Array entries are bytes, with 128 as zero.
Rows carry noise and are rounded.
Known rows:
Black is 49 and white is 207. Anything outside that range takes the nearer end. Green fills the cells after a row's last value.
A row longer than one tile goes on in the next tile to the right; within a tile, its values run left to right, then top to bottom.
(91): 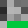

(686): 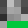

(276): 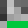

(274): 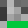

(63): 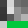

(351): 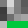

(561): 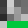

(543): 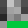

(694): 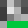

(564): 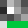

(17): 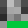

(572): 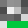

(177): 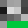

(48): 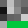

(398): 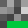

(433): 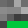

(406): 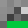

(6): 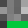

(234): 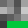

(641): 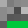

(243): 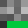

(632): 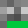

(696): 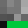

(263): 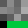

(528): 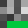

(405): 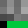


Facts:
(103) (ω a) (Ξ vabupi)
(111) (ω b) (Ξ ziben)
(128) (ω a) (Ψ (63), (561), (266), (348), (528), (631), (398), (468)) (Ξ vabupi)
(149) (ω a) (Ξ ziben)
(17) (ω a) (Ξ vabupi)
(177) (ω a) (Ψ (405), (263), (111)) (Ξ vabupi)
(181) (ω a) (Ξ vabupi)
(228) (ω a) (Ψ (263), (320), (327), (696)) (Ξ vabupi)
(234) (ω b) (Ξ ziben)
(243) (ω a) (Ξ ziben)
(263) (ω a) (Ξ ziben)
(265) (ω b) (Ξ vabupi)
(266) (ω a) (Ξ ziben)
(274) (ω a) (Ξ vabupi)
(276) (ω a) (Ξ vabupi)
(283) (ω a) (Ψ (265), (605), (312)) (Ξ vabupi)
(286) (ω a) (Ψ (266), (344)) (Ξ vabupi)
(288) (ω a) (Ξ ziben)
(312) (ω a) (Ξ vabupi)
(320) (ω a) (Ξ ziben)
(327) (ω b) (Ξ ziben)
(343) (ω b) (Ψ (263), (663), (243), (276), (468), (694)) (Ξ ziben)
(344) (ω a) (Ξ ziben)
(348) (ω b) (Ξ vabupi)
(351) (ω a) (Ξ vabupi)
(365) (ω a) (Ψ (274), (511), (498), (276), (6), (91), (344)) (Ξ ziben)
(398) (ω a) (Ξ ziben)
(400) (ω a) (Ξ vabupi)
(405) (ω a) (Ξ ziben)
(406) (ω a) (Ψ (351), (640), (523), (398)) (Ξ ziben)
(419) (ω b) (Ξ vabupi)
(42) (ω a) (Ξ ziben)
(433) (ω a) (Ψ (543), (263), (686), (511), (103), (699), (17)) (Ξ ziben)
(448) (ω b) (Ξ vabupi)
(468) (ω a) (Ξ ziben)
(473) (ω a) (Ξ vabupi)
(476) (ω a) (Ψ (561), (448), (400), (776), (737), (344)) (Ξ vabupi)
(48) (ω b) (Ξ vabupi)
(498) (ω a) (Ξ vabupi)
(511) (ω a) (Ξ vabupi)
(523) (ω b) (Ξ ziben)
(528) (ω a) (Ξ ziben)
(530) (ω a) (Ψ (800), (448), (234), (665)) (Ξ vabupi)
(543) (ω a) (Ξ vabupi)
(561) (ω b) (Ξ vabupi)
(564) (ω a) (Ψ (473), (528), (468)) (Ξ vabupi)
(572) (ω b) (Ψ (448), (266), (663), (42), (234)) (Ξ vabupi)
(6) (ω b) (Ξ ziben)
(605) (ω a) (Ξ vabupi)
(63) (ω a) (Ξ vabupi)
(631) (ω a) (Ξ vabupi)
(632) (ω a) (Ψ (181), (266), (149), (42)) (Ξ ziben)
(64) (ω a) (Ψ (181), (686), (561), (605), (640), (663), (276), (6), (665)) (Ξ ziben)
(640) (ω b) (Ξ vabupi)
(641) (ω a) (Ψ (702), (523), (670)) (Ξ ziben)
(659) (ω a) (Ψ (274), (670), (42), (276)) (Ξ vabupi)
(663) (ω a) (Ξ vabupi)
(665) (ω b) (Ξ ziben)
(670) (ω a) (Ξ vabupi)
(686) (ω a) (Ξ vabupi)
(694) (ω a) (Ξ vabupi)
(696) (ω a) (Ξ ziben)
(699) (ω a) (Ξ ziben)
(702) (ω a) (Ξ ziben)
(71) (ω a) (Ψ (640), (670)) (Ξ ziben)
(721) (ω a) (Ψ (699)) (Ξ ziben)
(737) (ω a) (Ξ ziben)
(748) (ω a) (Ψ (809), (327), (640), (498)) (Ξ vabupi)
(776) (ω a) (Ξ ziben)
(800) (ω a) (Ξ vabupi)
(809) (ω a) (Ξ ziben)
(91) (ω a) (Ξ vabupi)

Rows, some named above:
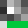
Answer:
(564)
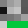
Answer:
(748)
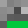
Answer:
(641)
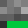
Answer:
(721)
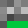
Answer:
(343)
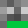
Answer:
(632)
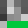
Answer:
(181)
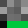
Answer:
(699)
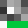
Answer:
(128)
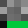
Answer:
(699)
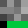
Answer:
(263)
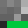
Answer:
(809)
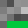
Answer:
(365)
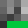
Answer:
(288)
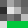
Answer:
(286)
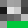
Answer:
(177)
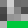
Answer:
(670)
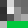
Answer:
(473)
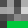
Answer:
(266)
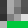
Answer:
(605)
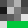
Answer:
(283)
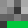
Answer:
(702)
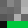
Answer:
(327)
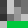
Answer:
(561)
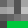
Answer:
(149)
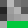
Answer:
(498)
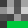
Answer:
(468)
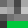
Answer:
(42)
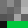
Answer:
(327)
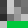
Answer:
(561)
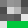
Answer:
(530)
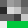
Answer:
(476)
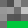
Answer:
(64)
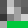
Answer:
(663)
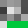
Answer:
(659)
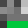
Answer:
(344)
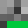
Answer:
(702)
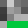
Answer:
(640)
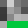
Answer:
(640)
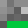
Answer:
(71)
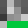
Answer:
(181)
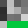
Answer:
(400)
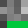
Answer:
(6)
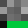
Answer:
(699)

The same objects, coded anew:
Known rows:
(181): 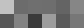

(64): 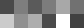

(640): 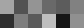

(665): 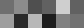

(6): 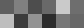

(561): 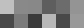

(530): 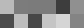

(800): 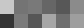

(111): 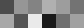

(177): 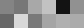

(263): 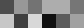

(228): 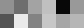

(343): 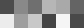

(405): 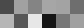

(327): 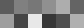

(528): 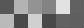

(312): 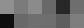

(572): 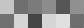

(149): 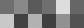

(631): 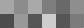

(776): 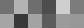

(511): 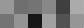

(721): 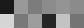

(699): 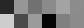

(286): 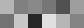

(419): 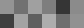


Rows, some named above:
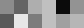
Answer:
(228)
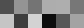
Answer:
(263)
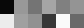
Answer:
(433)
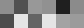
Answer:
(748)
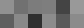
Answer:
(686)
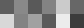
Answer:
(632)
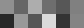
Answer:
(351)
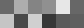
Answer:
(468)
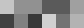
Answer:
(400)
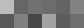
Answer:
(181)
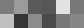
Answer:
(344)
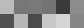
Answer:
(530)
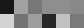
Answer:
(721)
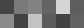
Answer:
(523)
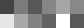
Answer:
(365)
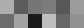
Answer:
(91)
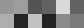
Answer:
(234)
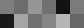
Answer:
(283)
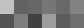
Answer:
(181)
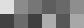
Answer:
(448)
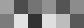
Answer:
(659)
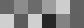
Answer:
(243)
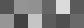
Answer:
(398)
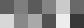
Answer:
(632)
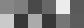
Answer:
(42)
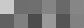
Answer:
(663)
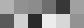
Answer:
(476)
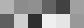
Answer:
(476)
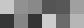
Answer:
(400)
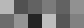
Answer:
(274)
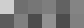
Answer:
(663)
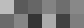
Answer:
(276)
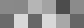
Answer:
(564)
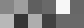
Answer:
(266)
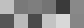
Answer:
(530)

